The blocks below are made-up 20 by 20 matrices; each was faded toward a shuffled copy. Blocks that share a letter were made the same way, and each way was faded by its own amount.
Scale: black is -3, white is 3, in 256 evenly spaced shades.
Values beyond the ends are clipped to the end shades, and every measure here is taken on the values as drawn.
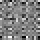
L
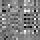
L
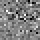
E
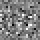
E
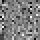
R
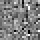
R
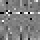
L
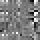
L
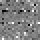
E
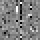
R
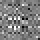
L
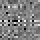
L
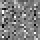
R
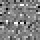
E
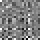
L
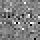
E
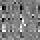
L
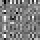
L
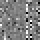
R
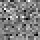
E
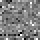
E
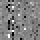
R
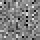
R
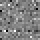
E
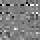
L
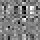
L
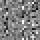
R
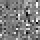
R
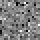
E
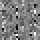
R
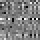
L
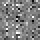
R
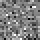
E
